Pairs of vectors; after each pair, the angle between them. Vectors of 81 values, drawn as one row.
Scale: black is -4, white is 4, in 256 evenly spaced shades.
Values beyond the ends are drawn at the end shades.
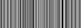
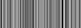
nearly parallel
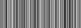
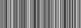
nearly parallel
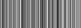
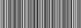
orthogonal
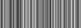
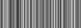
nearly parallel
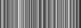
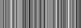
partly aligned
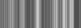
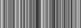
partly opposed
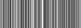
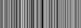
nearly opposite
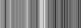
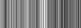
nearly parallel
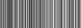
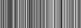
nearly parallel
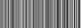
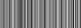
nearly opposite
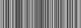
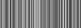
orthogonal
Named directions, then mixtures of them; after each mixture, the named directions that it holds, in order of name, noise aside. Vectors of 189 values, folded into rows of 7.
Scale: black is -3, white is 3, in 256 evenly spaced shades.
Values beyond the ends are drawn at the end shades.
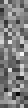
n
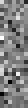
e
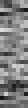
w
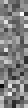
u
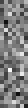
n, u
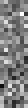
u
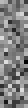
e, u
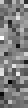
e, w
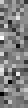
e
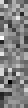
e, u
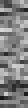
w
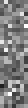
n, u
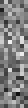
n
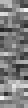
w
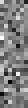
e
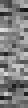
w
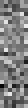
u, w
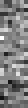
e, w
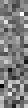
u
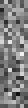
n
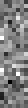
e, w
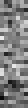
e, w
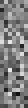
n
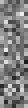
e, u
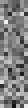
n, u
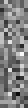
n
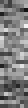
n, w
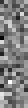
e, u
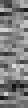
w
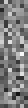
n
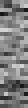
w
